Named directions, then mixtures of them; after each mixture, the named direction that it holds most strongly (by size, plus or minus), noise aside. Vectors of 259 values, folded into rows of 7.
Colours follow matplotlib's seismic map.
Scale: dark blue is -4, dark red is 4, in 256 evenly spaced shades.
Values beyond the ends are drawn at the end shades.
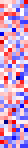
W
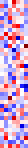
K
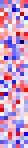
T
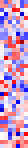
T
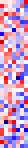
W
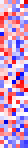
W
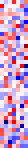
W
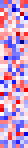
T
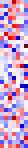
K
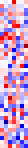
K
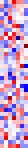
K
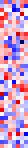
T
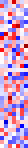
K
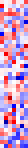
W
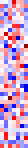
K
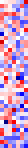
W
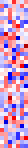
K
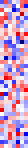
T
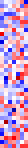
W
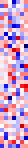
K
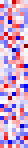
K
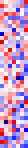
W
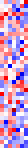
W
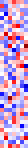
K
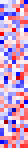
W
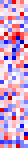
K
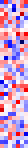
T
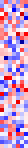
T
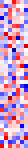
K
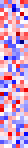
T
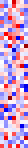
K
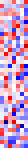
W
